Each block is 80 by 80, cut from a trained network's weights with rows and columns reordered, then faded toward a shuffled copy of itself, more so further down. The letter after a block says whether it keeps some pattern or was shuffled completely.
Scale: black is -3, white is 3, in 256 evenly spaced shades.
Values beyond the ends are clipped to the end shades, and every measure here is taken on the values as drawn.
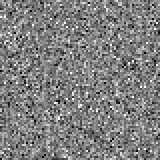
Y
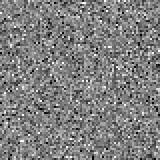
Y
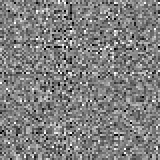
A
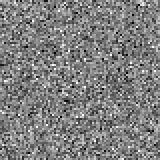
Y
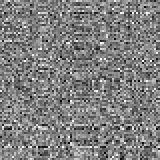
A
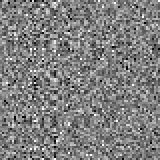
A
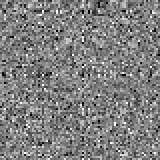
A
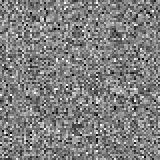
A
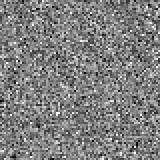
Y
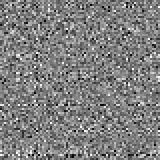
A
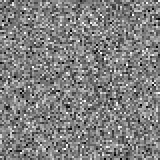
Y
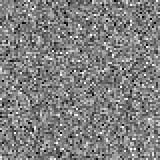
Y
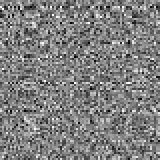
A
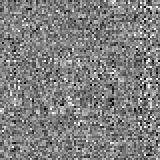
A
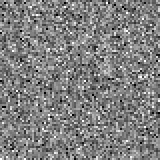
Y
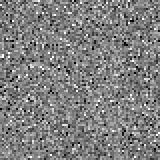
Y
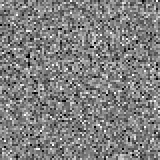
Y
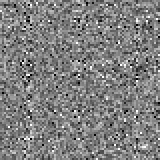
A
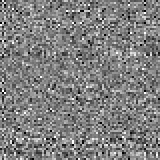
A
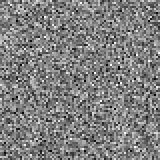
Y
